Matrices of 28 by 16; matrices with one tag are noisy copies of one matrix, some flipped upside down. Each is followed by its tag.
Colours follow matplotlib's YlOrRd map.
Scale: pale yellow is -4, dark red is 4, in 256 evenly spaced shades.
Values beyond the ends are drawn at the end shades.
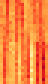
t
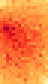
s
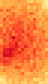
s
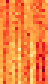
t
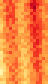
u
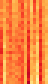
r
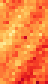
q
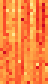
t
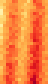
u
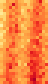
u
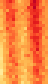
u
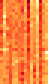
r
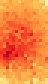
s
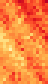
q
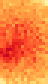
s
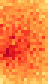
s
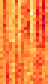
t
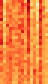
r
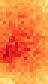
s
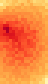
s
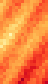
q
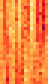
t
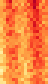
u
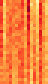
r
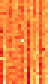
r
